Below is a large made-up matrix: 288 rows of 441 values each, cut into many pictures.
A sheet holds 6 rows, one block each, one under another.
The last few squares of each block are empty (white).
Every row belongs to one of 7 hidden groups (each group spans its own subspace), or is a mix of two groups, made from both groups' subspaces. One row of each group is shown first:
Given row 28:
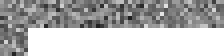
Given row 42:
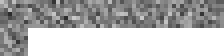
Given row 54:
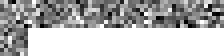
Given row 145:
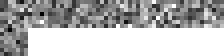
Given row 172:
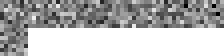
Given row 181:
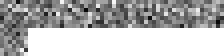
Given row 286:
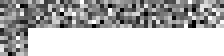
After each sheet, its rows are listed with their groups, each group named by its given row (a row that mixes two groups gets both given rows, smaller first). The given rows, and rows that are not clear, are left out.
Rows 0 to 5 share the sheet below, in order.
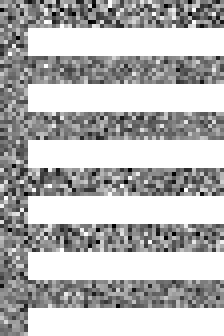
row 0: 286
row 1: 286
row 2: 28
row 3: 54 and 172
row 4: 181
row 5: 286
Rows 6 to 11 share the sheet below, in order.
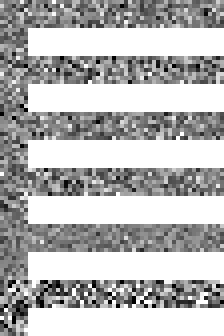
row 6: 28 and 145
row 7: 181
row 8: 54
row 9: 286
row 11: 54
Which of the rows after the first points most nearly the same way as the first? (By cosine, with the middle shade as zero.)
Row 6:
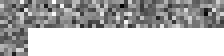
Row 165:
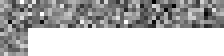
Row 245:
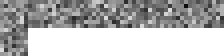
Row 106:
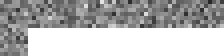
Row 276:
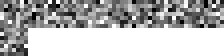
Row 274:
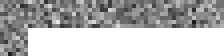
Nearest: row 165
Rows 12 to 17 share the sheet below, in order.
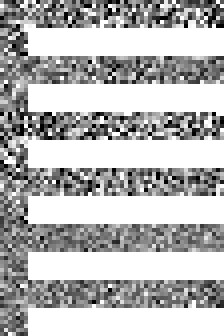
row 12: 286
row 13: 54
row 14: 145
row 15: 181
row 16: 145
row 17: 286
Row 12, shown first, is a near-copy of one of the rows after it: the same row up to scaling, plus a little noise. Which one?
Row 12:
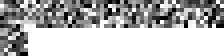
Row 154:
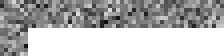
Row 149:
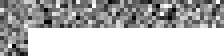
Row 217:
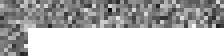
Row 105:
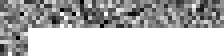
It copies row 217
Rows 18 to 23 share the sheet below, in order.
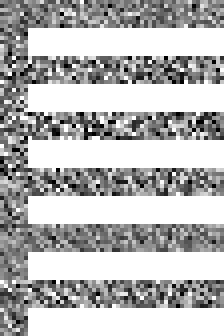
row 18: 286
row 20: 286
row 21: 42
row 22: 42
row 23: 42
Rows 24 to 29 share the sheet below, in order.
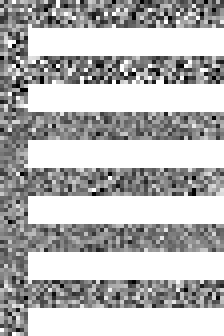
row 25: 54
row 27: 286
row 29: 28
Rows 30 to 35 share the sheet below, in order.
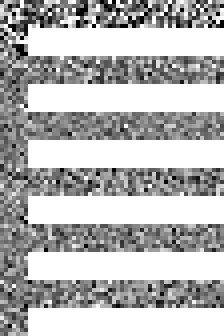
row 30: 172
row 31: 181
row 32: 172
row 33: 181
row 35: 54 and 286
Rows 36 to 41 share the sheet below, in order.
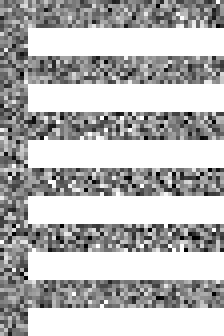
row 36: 286
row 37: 145
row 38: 28
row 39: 42
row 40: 181
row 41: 54 and 286
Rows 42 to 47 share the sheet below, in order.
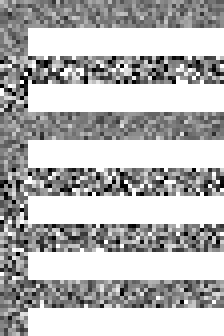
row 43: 286
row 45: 172
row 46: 28
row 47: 54
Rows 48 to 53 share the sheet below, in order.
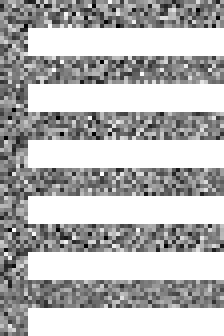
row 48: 286
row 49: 28
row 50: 54
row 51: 28 and 54
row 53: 145
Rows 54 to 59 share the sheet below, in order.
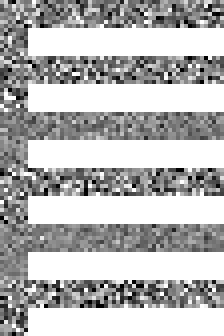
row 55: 42
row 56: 28
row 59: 28
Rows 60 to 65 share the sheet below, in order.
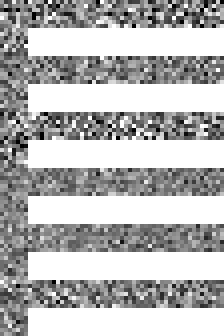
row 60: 172
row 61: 172
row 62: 54
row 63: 172
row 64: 145
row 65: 42
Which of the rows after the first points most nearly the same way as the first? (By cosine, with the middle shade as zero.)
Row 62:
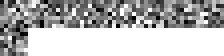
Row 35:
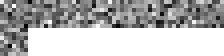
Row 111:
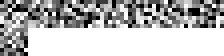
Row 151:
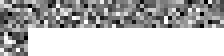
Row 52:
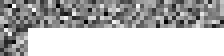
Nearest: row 52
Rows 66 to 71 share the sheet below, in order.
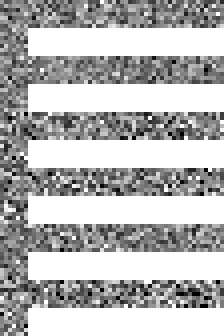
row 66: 172
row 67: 145
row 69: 42
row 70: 286
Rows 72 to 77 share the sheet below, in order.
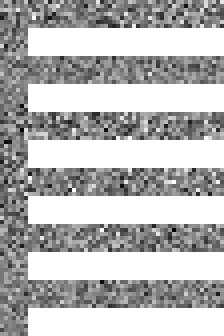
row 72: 172
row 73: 181
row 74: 145
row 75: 172
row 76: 145
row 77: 172
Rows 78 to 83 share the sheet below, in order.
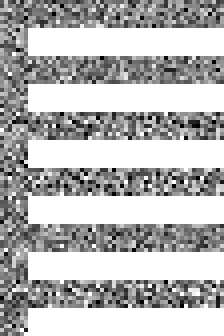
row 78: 28
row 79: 172
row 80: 181
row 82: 54
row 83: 181
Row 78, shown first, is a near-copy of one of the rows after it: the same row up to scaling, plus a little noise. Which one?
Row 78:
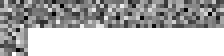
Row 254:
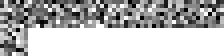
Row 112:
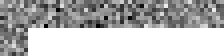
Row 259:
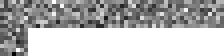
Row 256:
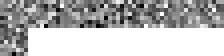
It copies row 254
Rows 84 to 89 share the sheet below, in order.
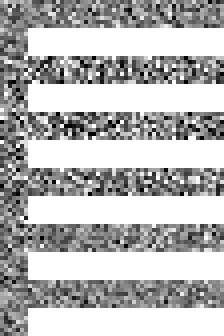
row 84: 42
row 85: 181
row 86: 286
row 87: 181
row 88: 145
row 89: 42
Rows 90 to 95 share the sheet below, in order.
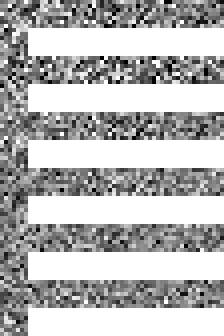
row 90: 54
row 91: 145
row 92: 54
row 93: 54
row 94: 54 and 172
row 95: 42
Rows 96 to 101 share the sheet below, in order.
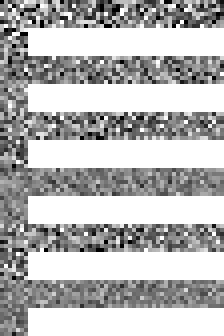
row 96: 54
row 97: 145 and 286
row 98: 28
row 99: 42
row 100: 28
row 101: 28
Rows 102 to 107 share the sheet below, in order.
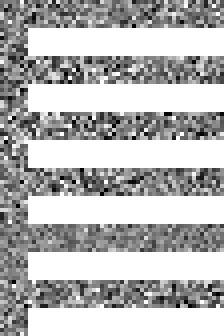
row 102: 172
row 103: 286
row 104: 54
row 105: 286
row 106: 172
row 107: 54
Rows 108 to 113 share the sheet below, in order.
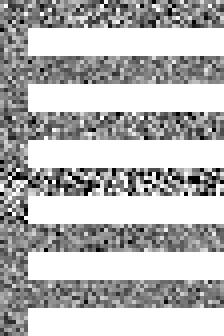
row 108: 145
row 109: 145
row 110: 28
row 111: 181
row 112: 28
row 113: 42
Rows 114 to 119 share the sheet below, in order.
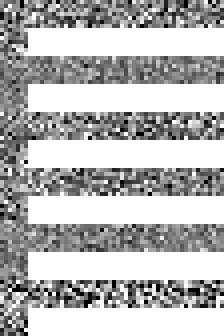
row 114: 172
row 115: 181
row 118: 28
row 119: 181
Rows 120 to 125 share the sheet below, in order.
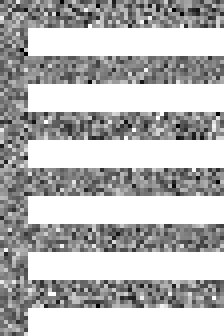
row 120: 181
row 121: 172
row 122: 286
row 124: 54
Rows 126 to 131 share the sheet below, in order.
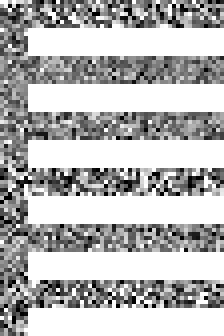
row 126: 42
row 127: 54 and 145
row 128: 145
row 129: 145
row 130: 181
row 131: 54
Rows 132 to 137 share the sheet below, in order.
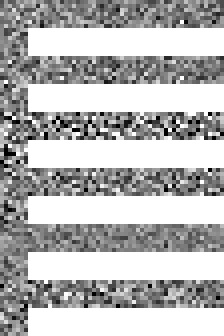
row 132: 54
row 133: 54
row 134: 42
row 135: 42
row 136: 42
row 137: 286
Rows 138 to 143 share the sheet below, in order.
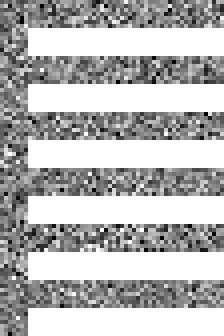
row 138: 145
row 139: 145
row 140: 42
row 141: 54
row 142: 28
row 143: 286
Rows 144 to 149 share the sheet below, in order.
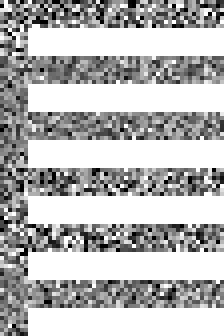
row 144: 28
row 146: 172
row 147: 145
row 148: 286
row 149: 286
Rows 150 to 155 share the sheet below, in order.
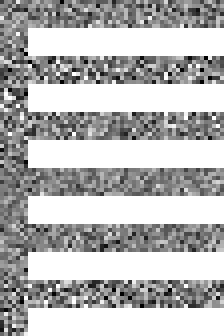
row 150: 181
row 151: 42
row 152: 172
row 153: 54
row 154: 286
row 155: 145
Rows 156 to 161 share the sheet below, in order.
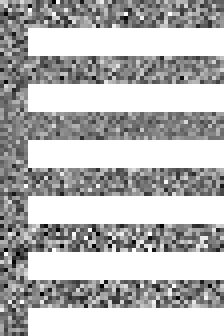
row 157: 54
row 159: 28 and 181
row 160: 54
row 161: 145
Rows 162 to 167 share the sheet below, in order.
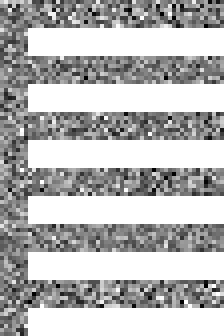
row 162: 42
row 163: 42
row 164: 145
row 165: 145
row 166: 42
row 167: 54 and 172
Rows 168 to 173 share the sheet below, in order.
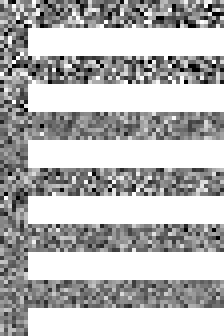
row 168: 54
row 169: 181
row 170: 145
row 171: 54
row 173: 145
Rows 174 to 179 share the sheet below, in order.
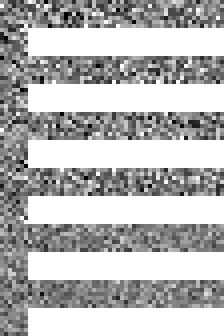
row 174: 286
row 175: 54
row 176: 181
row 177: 181
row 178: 145
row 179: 145
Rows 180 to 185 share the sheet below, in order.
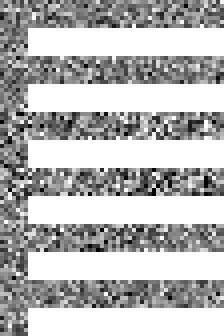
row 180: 172
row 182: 145
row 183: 145
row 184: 28
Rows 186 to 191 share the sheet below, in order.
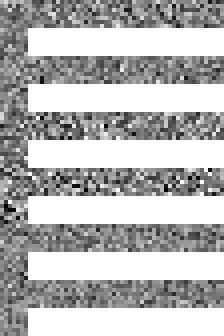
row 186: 42
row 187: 54
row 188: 54 and 286
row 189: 42
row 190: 181
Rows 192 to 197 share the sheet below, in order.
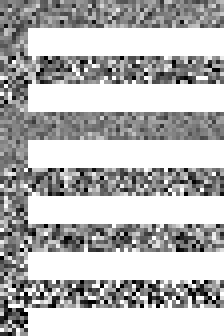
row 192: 54
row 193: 54
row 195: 181
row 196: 286
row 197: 28
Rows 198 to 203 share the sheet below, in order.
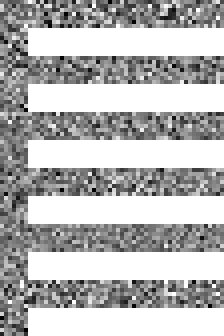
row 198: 286
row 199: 181
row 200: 42
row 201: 54
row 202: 42 and 54
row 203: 172
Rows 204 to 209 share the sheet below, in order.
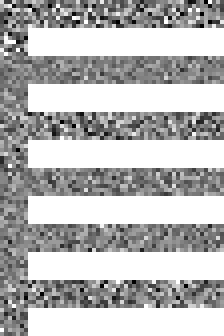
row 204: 42
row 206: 286
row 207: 42
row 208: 172
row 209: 28 and 145
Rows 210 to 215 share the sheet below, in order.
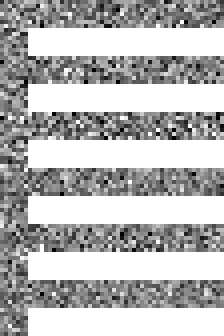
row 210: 54
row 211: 286
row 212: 28 and 145
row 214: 54
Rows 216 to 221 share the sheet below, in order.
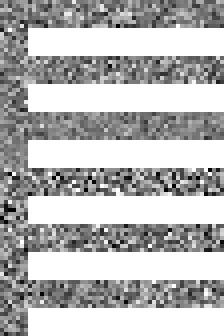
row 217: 286
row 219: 42
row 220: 145
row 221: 145
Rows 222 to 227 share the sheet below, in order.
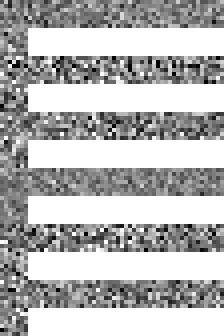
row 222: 145
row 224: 54
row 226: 28
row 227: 28 and 54
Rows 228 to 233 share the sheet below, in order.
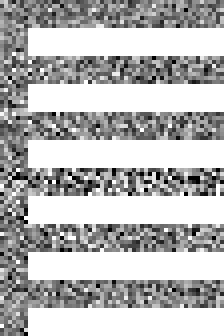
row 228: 28 and 54
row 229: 145
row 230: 42
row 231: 181
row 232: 286
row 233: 181
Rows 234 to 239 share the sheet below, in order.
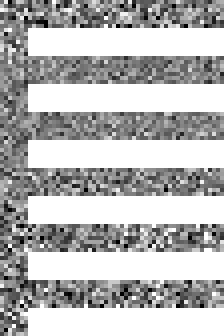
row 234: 145
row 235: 145
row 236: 54
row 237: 42
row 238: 145
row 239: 54 and 286
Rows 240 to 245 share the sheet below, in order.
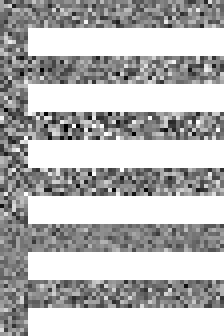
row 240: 42
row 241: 145
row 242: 286
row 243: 54 and 286
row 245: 145
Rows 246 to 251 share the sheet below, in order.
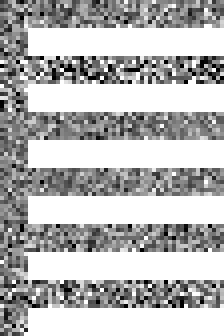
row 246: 145
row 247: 286
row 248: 28
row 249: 145
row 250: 172
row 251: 181
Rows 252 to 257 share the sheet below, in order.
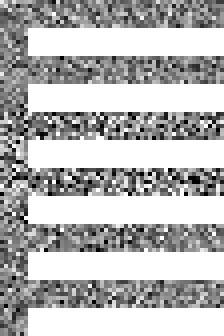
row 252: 42
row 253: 181
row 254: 28
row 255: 181
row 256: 28
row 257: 54
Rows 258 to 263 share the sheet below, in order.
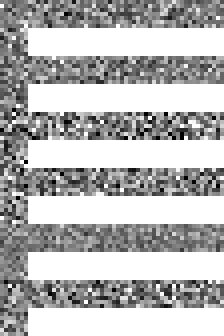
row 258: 286
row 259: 28
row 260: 181
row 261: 28
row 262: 181
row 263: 42
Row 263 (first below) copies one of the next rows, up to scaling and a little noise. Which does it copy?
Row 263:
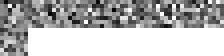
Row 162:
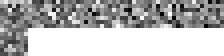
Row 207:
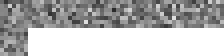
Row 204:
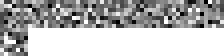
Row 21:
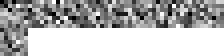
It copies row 207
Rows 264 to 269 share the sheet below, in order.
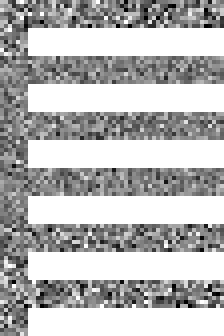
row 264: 145
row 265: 42
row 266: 28
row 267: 181
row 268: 42
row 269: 54
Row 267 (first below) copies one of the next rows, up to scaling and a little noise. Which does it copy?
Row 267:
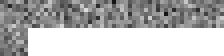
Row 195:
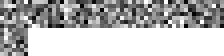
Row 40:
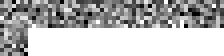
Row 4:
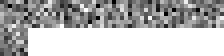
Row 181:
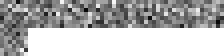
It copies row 4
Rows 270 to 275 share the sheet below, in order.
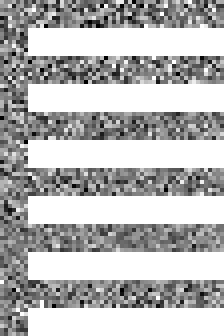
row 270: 28
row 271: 145
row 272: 28 and 286
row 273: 42
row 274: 286
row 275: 54
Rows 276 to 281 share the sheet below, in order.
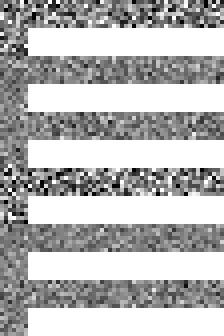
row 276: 172
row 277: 181
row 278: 286
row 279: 145
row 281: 172
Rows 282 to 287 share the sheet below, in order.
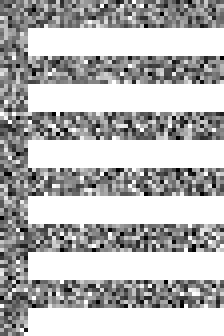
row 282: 28
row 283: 172
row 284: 42
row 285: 28
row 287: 181
